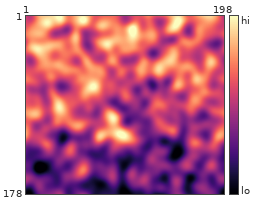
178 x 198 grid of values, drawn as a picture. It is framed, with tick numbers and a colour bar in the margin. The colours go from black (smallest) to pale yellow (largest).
No regular stripes run through it. No lone cell stands out from its neighbours. On average the colour sits 50% of the way up the scale. The texture varies smoothly and slowly. There is an overall slope up to the top.
